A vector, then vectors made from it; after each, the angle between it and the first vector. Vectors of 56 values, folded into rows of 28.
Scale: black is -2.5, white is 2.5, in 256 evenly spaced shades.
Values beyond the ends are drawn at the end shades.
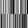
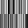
orthogonal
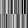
orthogonal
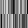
nearly parallel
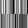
nearly parallel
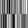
orthogonal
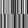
partly aligned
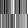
nearly opposite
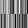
nearly parallel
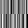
orthogonal
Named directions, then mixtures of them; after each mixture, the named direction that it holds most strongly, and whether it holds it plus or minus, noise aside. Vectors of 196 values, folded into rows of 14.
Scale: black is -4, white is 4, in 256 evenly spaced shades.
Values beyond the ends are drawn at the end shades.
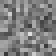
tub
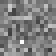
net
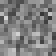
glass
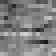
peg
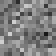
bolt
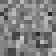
glass, minus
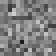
net, minus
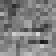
peg, plus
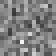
tub, plus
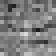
peg, plus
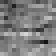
peg, plus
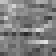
peg, minus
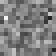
glass, plus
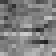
peg, plus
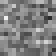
peg, minus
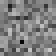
net, minus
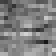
peg, plus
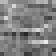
peg, minus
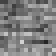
peg, plus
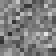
bolt, minus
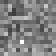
net, plus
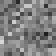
bolt, plus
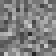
tub, minus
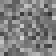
bolt, plus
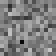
net, minus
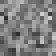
glass, minus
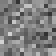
bolt, plus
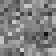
bolt, plus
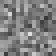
tub, plus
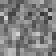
glass, plus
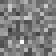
net, plus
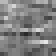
peg, minus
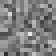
tub, plus
